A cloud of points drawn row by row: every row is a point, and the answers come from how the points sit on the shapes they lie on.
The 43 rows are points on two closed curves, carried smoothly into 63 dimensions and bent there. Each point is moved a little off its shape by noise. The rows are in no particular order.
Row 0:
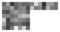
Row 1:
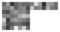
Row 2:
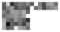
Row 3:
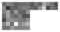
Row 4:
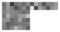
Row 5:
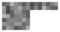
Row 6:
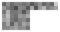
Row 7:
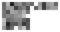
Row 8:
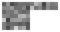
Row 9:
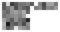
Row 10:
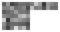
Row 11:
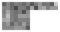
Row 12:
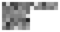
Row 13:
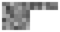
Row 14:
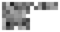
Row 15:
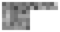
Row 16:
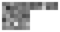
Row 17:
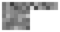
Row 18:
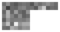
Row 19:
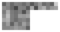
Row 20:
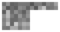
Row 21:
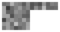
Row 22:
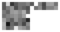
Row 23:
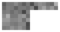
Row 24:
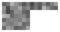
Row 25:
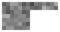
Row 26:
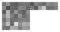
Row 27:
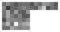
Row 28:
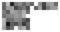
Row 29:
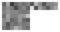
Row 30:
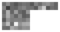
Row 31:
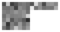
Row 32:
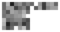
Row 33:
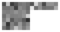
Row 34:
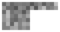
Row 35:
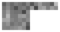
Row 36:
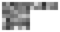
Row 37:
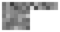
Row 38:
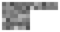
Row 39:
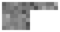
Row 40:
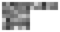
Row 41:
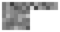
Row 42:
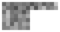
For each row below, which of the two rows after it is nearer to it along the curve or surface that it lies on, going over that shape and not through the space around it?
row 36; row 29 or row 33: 29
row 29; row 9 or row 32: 9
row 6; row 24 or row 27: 27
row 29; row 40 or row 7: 40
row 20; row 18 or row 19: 18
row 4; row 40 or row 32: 40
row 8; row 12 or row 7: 7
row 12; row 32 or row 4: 4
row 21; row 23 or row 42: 23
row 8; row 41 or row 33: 41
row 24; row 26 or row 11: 11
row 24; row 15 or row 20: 15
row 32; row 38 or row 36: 36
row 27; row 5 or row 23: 5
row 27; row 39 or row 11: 11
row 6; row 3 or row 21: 3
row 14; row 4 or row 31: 31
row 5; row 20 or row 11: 11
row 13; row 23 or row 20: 23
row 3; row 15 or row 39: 15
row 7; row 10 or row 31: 10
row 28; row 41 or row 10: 10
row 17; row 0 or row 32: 0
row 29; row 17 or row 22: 17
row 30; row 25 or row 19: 19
